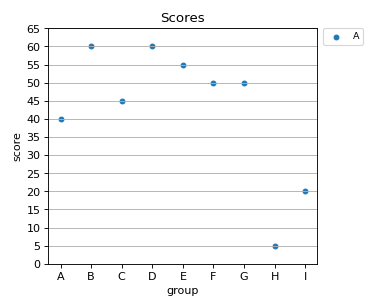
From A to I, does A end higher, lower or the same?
lower
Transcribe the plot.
Title: Scores
x-axis: group, ticks A B C D E F G H I
y-axis: score, ticks 0 5 10 15 20 25 30 35 40 45 50 55 60 65
Legend: A
Values:
A: 40 60 45 60 55 50 50 5 20
